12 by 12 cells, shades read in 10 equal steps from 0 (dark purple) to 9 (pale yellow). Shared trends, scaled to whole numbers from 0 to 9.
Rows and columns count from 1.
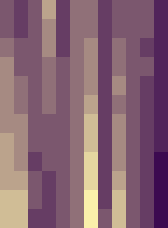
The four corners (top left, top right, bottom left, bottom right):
3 1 7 0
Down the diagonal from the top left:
3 2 3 4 3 4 7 2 5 3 2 0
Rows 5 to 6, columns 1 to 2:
5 4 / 5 4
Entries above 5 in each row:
1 0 0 0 0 1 1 2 2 4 4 4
